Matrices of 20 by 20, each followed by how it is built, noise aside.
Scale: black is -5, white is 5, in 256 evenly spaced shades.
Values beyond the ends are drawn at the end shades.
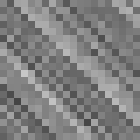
Toeplitz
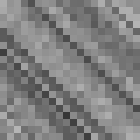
Toeplitz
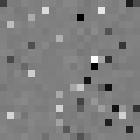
sparse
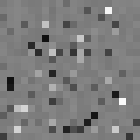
sparse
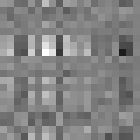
low rank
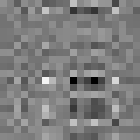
low rank
